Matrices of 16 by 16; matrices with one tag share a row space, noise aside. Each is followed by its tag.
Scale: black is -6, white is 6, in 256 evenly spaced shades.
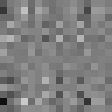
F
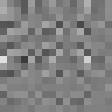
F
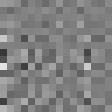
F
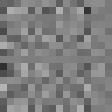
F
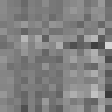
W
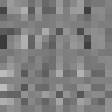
F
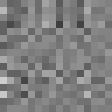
F
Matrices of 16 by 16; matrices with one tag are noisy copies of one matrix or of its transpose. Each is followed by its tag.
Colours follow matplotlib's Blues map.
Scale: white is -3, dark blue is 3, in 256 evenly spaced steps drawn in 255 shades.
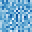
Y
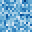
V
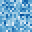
V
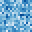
V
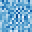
Y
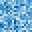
V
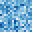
V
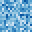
V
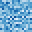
Y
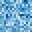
V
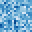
V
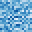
Y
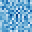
Y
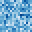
V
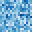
V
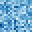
V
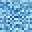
Y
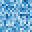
V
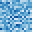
Y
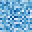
Y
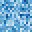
V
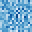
Y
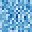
Y
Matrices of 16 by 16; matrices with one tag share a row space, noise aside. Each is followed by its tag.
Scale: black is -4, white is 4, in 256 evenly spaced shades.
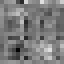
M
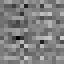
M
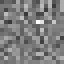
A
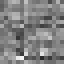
M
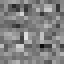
M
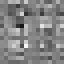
M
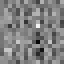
A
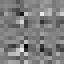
M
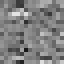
M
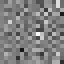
A
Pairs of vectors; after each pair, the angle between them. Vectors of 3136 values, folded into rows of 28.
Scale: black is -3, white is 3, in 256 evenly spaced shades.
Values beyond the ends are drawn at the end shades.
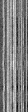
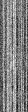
nearly parallel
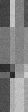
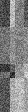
nearly parallel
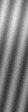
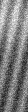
nearly parallel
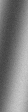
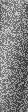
partly opposed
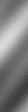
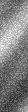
nearly parallel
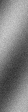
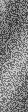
partly opposed
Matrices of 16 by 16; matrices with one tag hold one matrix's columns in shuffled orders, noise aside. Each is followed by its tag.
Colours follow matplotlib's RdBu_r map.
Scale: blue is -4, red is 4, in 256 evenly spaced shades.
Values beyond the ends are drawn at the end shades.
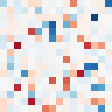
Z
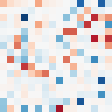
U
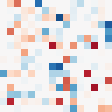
Z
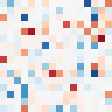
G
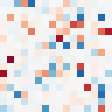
G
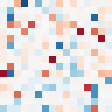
G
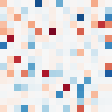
G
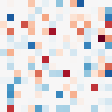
G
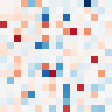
G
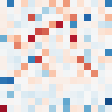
U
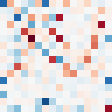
U
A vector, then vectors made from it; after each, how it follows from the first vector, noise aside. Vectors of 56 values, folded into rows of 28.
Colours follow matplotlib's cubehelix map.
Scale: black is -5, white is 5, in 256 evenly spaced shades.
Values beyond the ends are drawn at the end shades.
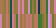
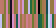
scaled up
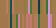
partly zeroed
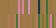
partly zeroed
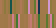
partly zeroed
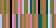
scaled up
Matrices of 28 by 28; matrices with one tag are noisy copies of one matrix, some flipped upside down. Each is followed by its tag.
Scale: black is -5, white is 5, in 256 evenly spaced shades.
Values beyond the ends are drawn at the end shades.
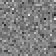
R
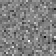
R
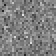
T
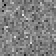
T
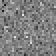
T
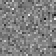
R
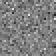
R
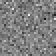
R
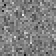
T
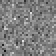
T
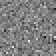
R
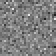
R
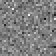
R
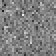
T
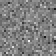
R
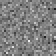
R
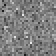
T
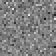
R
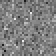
T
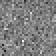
T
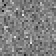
T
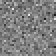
R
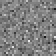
R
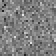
T
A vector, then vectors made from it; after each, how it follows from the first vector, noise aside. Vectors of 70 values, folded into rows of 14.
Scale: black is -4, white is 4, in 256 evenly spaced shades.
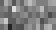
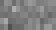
shrunk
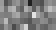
wrapped around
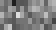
wrapped around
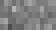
shrunk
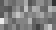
wrapped around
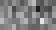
wrapped around
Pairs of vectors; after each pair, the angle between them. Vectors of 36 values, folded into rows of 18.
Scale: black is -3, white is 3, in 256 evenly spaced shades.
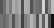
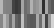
nearly opposite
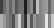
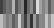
nearly parallel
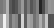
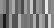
partly opposed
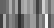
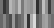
partly aligned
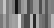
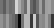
nearly opposite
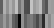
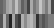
partly aligned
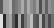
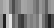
partly aligned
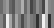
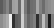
partly aligned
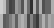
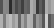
orthogonal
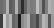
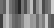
partly aligned
